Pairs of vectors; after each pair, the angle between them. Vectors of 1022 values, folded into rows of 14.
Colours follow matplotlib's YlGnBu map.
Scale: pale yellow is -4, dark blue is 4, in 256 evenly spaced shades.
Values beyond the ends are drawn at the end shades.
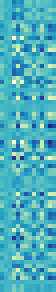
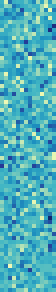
partly aligned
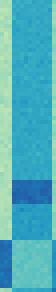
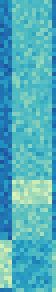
nearly opposite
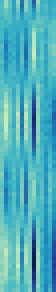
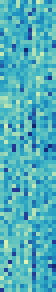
partly aligned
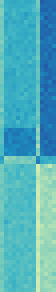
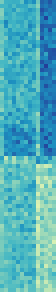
nearly parallel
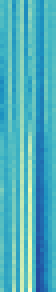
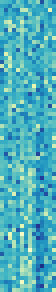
partly aligned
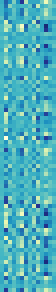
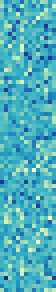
partly aligned
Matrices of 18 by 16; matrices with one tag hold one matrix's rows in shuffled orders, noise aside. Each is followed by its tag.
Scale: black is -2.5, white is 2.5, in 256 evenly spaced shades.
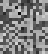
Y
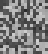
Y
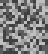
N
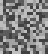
N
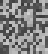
Y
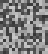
Y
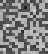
N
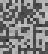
Y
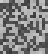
N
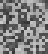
N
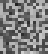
N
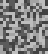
N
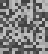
Y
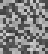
N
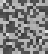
N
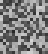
N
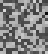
N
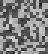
N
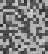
N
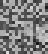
Y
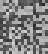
Y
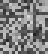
Y
